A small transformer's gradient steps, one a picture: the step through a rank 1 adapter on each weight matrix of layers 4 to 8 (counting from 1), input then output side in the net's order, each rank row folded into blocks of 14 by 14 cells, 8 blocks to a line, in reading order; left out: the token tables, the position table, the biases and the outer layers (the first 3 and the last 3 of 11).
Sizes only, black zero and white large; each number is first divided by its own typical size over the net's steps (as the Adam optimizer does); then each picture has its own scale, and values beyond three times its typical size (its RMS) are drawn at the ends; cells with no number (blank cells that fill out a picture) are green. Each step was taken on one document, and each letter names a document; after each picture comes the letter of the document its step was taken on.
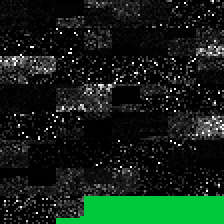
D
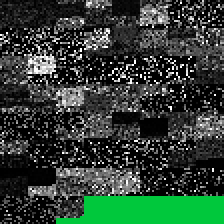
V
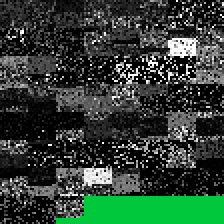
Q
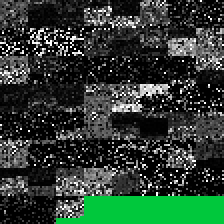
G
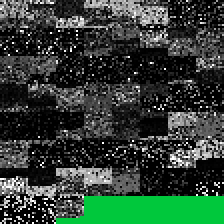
Q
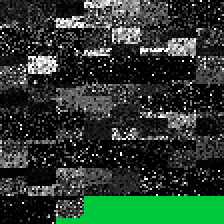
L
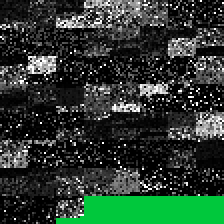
L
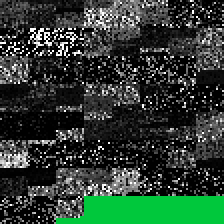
G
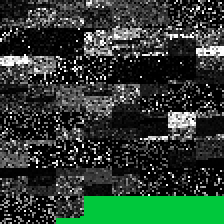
V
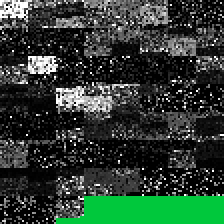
L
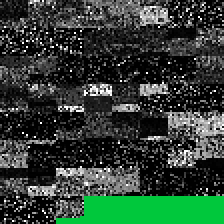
Q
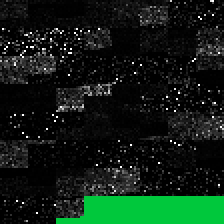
D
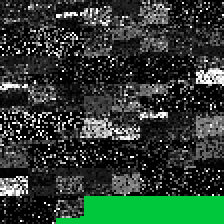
G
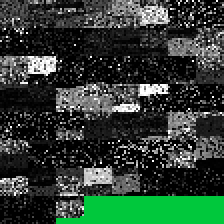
Q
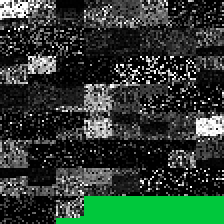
G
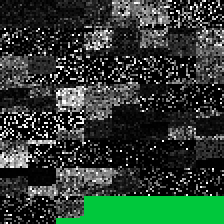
V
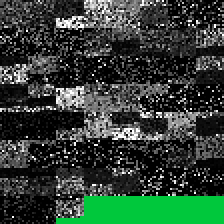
G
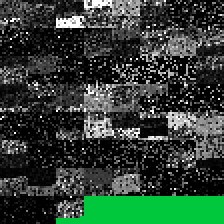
G
